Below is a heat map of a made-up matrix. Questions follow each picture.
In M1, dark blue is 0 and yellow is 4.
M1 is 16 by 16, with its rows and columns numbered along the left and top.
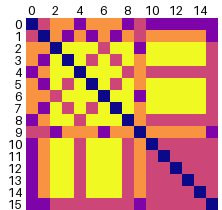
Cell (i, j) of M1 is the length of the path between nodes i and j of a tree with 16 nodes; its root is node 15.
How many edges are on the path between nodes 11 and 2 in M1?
4
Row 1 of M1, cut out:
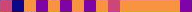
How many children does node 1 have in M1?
3
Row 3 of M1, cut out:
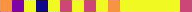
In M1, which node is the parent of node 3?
1
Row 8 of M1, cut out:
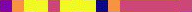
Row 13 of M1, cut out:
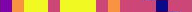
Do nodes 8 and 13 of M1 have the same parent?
yes
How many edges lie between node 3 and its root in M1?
2
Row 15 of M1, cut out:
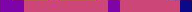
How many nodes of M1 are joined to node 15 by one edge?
3
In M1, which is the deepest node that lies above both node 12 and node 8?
0
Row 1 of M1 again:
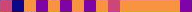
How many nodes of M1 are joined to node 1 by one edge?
4
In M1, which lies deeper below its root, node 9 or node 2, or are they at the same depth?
node 2
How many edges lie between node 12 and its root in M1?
2
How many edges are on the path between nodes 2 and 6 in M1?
2
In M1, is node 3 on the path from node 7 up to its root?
no
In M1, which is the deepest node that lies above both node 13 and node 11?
0
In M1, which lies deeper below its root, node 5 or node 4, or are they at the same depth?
the same depth
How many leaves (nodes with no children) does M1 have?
12
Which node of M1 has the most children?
0
